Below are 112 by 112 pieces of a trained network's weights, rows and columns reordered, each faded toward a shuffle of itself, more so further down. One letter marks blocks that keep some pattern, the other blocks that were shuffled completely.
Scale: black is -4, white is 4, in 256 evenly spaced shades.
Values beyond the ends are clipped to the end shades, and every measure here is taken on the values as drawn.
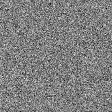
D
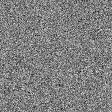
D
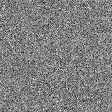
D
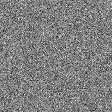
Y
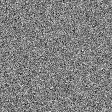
D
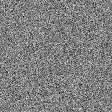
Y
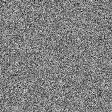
Y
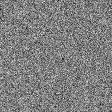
D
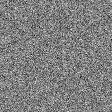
D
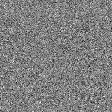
Y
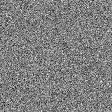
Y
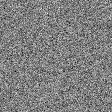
D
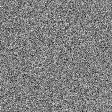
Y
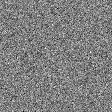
D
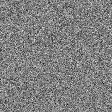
D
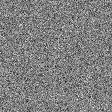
D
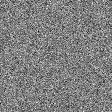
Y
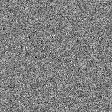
Y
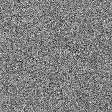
D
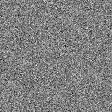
D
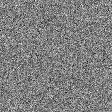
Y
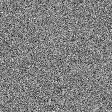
D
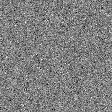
D
